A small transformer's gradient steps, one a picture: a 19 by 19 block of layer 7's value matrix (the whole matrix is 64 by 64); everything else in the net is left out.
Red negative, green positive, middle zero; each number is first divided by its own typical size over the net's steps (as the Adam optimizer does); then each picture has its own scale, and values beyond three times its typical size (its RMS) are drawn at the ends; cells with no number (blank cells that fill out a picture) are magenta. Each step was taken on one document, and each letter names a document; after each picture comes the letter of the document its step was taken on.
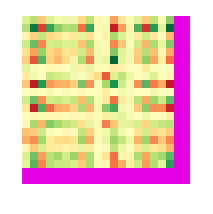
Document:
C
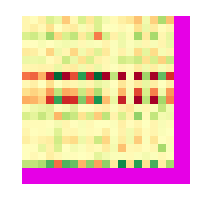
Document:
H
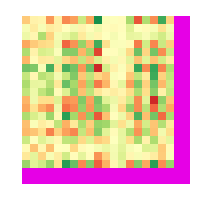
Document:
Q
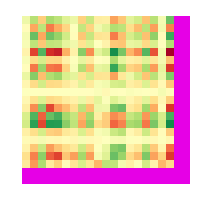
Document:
C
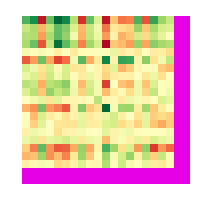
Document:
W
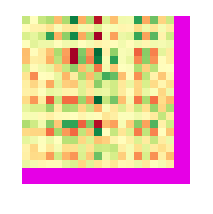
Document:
H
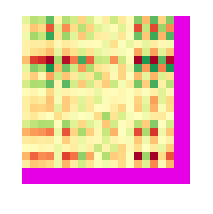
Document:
H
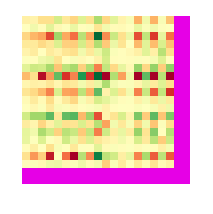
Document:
H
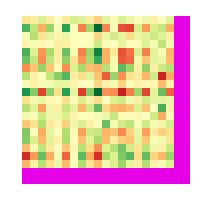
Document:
W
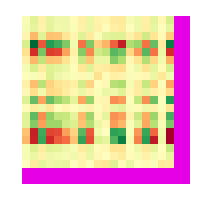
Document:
C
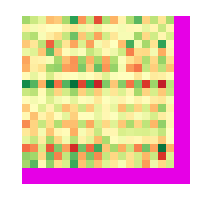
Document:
Q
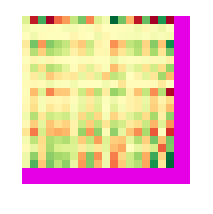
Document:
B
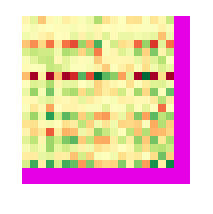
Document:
H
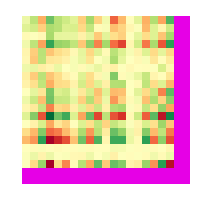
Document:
C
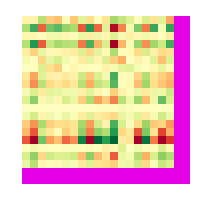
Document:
C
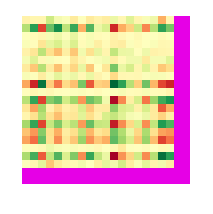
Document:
C
